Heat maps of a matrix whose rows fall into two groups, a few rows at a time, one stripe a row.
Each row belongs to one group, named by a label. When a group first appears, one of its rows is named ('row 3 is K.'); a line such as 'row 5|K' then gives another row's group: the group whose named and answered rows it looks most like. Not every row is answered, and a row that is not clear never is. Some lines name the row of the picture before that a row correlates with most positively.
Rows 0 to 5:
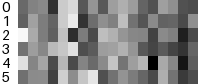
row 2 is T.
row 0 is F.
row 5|F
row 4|T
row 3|F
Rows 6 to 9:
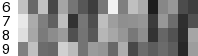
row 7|T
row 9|F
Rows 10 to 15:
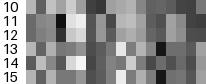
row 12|F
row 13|T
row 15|T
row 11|F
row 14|F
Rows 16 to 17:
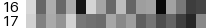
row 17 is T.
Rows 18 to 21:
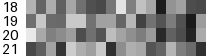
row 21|F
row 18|T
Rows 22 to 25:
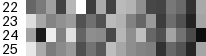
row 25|T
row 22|F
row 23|T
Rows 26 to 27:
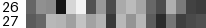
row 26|F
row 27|F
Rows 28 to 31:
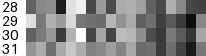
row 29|T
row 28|F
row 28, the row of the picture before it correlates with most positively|26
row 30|F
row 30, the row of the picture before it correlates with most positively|26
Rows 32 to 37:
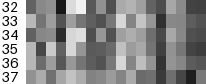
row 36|T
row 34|F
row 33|T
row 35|T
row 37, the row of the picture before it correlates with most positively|31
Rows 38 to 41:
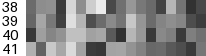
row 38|F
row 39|F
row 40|F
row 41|T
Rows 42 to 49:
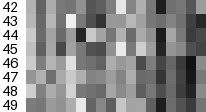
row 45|T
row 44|T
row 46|T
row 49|F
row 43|T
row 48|T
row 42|T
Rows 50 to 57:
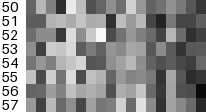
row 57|T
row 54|F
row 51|F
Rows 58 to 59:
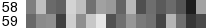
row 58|F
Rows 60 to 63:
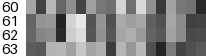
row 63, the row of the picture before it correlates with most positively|59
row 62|F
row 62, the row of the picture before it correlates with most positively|59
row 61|F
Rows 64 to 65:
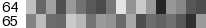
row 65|F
